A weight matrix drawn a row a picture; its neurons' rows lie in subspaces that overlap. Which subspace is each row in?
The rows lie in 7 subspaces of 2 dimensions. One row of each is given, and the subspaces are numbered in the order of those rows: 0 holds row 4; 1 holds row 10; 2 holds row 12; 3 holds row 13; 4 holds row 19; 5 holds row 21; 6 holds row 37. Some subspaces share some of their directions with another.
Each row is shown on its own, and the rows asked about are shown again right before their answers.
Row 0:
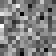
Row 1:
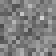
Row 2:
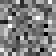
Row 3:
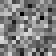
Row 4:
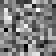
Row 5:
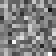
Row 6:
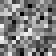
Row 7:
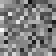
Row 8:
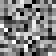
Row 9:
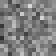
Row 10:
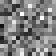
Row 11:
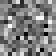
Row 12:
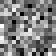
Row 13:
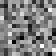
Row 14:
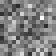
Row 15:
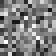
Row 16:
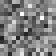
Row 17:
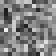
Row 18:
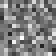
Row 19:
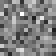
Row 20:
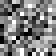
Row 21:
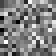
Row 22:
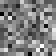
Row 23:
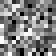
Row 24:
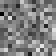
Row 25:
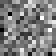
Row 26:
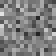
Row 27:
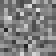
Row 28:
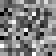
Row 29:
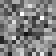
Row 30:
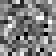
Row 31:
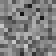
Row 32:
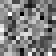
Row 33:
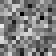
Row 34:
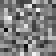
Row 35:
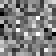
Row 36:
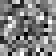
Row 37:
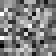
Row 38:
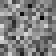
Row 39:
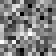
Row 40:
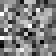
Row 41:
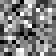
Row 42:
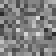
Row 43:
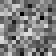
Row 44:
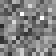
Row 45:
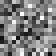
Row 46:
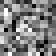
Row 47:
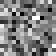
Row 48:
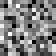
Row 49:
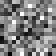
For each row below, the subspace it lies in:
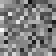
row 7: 5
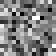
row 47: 2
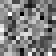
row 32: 5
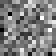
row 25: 5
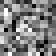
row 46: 0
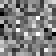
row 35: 1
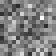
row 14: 4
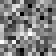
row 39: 6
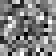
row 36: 2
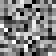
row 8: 0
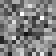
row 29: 1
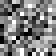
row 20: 5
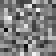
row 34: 0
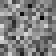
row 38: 3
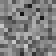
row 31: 0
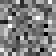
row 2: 2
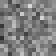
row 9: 3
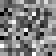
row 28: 6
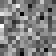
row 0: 1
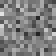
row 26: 1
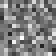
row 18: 3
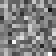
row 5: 3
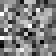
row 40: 6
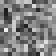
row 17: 0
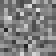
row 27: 0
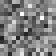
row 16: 2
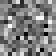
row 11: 2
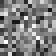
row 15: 5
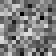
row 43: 4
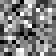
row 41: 6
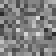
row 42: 1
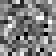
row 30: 2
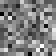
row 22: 4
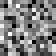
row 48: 3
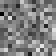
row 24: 4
